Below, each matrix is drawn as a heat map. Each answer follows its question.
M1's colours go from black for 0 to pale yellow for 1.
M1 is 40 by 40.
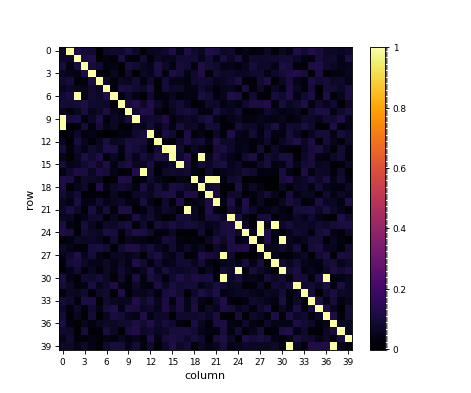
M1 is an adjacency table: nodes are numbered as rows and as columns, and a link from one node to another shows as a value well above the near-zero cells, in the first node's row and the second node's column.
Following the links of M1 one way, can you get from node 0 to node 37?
no
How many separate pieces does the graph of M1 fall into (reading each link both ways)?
3
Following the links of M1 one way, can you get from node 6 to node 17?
no
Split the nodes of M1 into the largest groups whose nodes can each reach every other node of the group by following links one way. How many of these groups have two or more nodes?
5
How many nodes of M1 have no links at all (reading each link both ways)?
0
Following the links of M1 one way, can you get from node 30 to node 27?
yes
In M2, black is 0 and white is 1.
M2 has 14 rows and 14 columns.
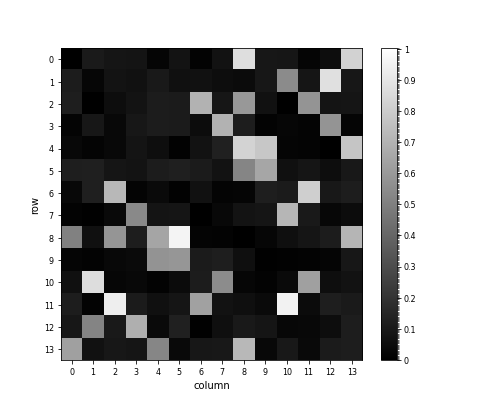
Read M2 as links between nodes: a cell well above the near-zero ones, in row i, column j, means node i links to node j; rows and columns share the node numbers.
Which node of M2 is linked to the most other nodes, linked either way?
node 8
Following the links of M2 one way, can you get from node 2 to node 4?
yes
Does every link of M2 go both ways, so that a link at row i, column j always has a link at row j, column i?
yes
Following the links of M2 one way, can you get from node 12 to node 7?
yes
